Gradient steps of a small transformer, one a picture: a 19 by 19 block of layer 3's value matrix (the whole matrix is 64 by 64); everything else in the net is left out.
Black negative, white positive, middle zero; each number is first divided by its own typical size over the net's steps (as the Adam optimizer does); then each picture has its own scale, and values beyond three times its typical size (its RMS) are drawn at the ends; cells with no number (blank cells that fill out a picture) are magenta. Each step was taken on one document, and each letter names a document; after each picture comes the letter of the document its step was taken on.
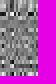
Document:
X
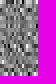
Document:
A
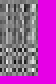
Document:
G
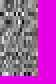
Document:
A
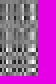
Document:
G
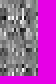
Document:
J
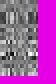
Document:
X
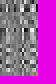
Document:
G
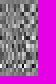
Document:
G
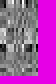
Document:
J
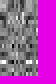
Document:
J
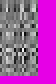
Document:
G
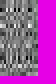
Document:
A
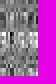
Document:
X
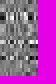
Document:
X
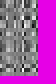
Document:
G
